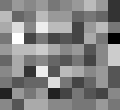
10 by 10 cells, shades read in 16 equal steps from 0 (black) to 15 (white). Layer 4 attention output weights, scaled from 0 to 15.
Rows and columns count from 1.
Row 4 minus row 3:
-3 2 -4 -7 -7 -6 0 1 -4 -7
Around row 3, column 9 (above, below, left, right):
6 7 9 7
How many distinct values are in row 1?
5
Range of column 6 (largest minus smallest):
7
